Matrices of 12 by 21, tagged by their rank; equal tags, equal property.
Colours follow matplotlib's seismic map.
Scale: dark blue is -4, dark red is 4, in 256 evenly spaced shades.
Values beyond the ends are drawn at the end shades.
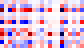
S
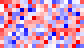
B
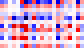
S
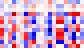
S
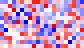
B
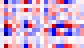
S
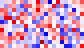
B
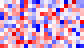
B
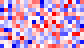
B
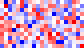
B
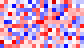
B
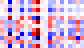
S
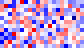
B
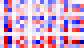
S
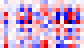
S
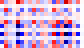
S
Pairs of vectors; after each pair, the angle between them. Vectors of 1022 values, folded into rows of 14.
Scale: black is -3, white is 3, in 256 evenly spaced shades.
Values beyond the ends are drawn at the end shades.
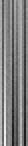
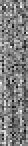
partly aligned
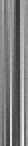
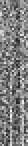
partly aligned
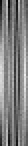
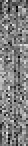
partly aligned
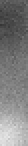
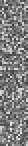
orthogonal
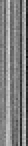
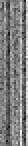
nearly opposite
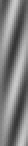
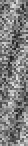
partly aligned
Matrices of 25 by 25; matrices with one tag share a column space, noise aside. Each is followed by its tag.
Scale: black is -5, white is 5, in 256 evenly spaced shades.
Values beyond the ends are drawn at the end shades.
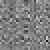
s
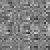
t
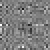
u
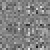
u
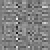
t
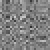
s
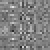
t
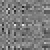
u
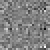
u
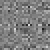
u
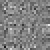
u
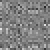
u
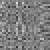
t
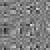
u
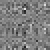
u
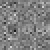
t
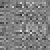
t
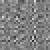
s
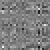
u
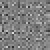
t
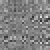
s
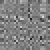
s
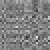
s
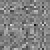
u
